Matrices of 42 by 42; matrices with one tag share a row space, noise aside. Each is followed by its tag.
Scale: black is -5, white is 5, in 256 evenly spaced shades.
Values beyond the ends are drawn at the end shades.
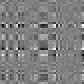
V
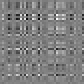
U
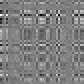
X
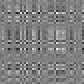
U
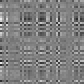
X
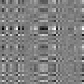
V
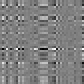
V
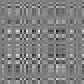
U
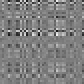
U
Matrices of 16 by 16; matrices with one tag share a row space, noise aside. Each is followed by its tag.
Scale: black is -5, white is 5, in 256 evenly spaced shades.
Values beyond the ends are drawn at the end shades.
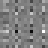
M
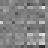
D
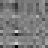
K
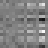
D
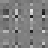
M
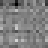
K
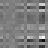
D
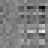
D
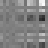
D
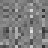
M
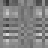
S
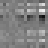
D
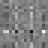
M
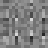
M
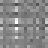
K
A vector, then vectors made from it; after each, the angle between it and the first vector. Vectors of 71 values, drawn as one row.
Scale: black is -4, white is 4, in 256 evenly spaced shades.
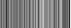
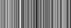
partly opposed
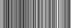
partly aligned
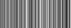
partly aligned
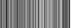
nearly parallel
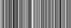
orthogonal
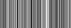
orthogonal
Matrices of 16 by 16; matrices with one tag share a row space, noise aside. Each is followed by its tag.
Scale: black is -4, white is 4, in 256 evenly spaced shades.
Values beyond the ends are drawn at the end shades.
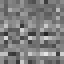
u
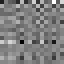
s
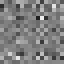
s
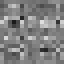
u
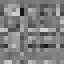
u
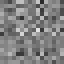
s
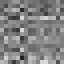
u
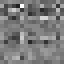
u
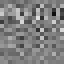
s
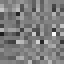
s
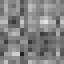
u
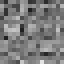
u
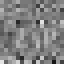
s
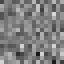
s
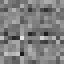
u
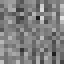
s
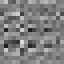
u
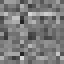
u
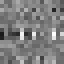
s
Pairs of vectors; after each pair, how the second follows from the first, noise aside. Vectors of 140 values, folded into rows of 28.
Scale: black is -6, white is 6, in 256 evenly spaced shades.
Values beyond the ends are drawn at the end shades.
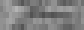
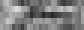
scaled up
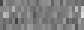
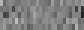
negated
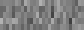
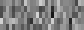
scaled up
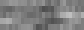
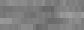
shrunk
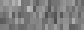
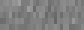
shrunk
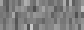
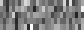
scaled up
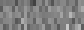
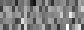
scaled up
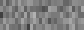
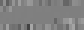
partly zeroed
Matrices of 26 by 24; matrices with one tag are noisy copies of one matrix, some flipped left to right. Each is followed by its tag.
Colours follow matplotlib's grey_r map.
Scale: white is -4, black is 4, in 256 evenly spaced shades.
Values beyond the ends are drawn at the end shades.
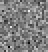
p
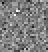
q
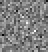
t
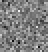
p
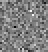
q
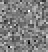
p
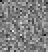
t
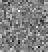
p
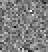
q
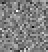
q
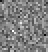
t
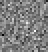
t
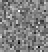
p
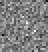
t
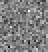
p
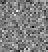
q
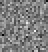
t
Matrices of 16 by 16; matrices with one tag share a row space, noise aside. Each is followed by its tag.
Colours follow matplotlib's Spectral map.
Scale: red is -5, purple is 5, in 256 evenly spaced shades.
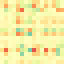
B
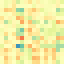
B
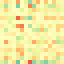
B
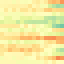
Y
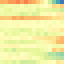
Y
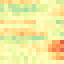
Y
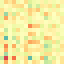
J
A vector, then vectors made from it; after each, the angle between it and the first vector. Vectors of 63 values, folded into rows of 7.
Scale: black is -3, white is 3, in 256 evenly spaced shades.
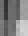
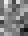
partly opposed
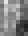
nearly opposite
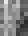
nearly opposite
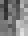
nearly parallel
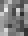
partly opposed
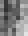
nearly parallel
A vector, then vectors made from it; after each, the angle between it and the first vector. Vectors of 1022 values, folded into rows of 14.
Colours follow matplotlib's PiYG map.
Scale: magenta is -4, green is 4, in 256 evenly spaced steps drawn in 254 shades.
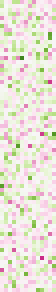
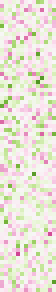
partly aligned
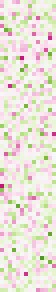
nearly opposite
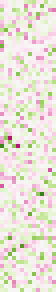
partly opposed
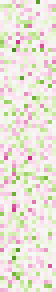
orthogonal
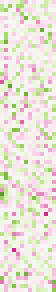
partly aligned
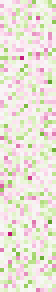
nearly opposite
